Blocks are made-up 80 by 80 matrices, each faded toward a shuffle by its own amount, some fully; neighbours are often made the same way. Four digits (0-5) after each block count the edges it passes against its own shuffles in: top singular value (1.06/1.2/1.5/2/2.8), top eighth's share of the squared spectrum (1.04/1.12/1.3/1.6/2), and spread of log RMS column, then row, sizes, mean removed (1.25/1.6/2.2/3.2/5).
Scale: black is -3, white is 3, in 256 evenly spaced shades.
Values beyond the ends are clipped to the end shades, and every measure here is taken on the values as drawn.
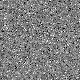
0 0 0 0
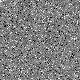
0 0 0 0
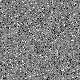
0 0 0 0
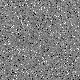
0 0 0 0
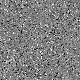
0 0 0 0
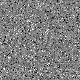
1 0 0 1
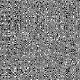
4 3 2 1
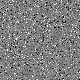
0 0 0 0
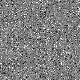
3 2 1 1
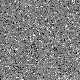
2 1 0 0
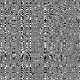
5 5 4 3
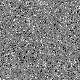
2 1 0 0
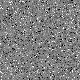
1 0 0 0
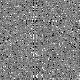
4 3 2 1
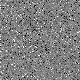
2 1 0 0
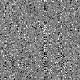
4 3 2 1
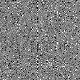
4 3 2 1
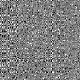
4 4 3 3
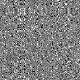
4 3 2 1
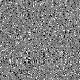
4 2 1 1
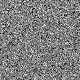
2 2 0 0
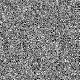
3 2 1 1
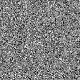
3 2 0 1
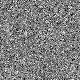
1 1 0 0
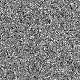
1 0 0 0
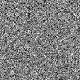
3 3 1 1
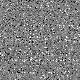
1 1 0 2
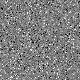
2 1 0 0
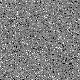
3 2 1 0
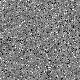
2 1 0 0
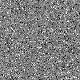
3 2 0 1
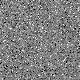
1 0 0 0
